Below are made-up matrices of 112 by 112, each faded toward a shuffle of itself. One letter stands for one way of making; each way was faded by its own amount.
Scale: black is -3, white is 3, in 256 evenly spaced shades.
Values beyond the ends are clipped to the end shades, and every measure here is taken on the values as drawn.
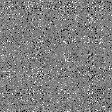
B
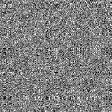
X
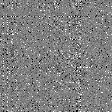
B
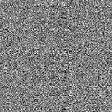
X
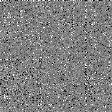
B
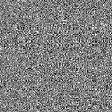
X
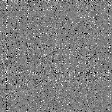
B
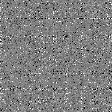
B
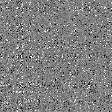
B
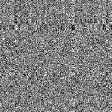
X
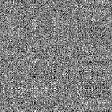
X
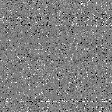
B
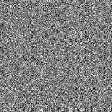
X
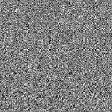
X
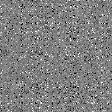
B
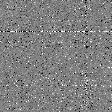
B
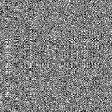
X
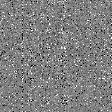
B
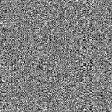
X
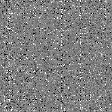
B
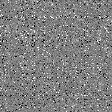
B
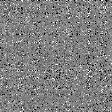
B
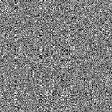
X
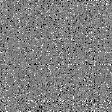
B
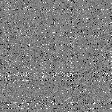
B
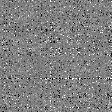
B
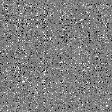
B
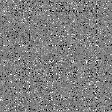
B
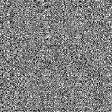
X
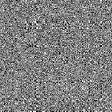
X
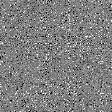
B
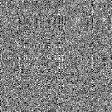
X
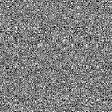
X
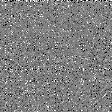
B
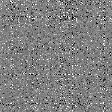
B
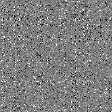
B
